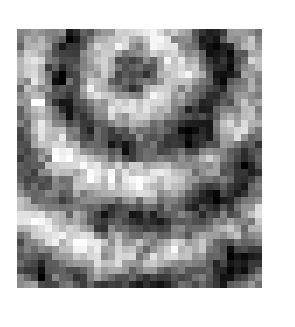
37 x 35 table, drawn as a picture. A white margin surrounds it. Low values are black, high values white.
Ninth with the highest average: top middle. Rings: centred on the top middle. Grain: blotchy. Odd rows or columns: none.
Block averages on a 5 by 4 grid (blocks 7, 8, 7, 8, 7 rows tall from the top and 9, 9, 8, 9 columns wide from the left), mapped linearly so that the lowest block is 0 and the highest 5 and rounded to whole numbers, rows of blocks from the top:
2451 | 2332 | 4321 | 4221 | 2430
